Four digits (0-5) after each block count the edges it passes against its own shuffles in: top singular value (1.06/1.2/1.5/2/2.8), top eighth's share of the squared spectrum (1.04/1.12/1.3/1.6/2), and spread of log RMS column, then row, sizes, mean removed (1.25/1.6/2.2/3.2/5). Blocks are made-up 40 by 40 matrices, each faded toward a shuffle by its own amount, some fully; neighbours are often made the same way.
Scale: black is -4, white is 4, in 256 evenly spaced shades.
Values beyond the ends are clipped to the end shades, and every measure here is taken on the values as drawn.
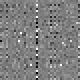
4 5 2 1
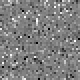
0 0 0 0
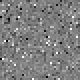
0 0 0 0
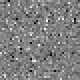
0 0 0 0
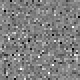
1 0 0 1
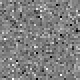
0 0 0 0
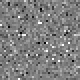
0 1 0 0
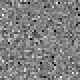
0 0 0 1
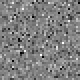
0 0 0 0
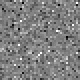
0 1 0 0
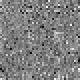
3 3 1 1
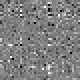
3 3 1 2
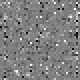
3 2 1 0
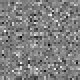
3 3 1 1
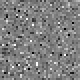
1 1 0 0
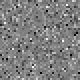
0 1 0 0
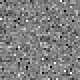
2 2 0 0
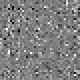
3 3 2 1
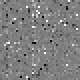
2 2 0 0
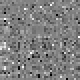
3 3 1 1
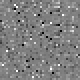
2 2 0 0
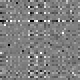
4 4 2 3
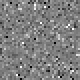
2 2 0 1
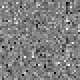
3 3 1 1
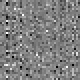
3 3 2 0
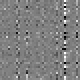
4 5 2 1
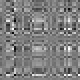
4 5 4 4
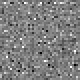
1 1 0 1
